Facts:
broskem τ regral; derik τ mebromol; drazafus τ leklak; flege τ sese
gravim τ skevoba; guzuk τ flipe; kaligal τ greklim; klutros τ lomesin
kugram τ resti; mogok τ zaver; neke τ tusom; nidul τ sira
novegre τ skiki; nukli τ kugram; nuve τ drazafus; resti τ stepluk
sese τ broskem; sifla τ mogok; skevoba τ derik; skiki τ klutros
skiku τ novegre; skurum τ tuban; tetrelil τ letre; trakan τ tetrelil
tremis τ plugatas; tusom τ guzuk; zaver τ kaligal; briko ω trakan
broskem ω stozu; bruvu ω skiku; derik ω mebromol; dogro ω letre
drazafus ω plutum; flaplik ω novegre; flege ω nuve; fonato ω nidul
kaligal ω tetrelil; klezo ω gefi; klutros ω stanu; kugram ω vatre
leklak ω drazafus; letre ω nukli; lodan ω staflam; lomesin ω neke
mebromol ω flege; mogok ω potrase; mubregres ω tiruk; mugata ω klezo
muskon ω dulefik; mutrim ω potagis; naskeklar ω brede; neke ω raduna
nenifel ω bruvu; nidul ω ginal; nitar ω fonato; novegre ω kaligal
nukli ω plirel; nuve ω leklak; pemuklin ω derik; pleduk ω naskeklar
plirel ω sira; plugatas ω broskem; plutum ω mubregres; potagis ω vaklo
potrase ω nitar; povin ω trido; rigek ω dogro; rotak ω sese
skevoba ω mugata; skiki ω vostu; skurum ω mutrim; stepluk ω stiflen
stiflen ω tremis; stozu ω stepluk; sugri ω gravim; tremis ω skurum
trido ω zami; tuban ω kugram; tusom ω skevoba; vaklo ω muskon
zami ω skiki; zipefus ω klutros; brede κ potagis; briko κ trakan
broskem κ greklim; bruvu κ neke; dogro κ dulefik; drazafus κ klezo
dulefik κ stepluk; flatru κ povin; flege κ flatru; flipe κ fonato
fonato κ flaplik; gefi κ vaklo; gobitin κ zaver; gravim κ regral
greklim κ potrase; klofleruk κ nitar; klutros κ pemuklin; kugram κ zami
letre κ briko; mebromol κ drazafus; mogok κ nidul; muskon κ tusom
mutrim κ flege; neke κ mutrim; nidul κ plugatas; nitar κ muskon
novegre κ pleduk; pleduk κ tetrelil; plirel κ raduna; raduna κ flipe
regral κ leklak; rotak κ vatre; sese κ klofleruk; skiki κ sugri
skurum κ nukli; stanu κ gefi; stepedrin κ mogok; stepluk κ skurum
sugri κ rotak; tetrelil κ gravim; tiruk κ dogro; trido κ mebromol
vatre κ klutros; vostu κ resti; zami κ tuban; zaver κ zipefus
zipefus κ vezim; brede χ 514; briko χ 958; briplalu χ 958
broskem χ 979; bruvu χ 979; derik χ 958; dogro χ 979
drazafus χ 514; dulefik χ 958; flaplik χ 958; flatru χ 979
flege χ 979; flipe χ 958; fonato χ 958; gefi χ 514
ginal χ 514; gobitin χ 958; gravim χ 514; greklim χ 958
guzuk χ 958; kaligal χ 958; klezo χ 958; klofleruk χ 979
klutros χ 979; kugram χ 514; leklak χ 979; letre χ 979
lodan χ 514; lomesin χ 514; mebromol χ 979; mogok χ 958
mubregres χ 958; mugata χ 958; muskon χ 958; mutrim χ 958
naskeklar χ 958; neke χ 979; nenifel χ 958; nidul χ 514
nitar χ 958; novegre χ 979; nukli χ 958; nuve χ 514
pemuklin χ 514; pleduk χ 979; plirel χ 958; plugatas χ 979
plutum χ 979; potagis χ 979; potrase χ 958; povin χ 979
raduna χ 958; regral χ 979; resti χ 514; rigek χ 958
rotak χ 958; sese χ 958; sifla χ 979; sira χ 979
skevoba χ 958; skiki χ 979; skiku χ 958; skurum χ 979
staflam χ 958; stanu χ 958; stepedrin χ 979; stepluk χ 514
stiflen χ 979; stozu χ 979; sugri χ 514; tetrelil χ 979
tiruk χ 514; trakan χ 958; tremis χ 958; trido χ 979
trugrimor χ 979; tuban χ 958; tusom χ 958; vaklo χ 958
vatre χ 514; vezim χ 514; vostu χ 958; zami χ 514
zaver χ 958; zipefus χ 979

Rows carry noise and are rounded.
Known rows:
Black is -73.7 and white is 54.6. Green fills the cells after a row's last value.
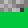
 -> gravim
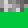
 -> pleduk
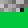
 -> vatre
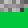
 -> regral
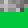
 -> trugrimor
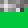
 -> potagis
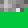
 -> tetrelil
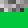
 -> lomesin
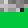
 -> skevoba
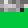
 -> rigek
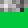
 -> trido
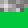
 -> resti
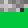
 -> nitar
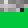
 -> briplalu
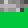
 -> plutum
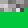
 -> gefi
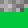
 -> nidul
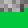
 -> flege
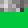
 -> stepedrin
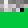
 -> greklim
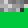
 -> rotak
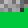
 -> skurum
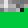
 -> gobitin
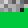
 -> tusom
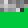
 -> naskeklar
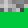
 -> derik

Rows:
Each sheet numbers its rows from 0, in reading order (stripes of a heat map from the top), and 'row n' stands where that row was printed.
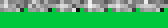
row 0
tiruk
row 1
nukli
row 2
dulefik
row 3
briko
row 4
zami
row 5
mubregres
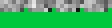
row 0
stepluk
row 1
sese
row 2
tuban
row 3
broskem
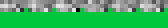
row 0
skiku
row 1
mebromol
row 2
raduna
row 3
sifla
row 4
sira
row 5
neke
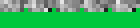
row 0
plugatas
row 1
stanu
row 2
lodan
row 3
kugram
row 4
kaligal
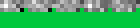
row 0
vostu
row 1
fonato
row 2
leklak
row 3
novegre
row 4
zipefus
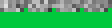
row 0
brede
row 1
povin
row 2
ginal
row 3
klutros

